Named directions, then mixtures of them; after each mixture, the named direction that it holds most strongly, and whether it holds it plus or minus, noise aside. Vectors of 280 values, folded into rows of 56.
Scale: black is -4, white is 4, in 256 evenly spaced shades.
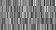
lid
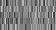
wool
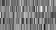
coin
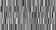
wool, minus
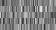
coin, plus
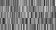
lid, plus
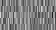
wool, minus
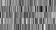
coin, minus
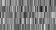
coin, minus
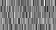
lid, minus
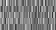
wool, minus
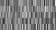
lid, plus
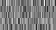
lid, minus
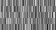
wool, minus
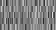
wool, plus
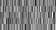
wool, plus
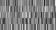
lid, plus
